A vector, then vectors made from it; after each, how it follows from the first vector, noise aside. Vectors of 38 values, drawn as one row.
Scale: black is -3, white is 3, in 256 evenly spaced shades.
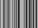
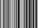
copied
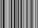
wrapped around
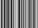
reversed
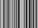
copied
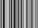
wrapped around
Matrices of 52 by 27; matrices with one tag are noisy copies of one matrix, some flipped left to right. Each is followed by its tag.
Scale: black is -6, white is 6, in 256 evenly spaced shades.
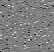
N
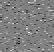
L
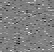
L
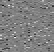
N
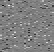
N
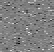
L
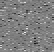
L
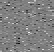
L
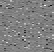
N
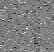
L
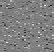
N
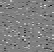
N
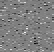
L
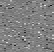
N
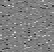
N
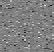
N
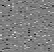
N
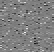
L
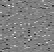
N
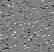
N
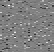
N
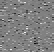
L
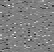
N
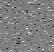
L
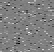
L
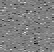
L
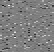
N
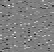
N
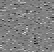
L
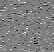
L
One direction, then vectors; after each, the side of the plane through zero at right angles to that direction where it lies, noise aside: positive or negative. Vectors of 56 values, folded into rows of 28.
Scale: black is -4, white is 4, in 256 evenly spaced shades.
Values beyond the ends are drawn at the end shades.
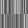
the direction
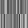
negative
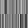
positive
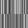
positive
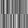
negative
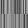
negative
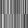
negative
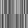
positive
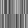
positive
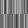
positive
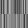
negative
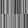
negative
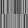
negative
